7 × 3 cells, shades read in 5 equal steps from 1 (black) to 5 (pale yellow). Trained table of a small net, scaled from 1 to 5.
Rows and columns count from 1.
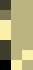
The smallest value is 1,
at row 7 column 1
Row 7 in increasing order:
1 4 5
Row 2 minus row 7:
2 -1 0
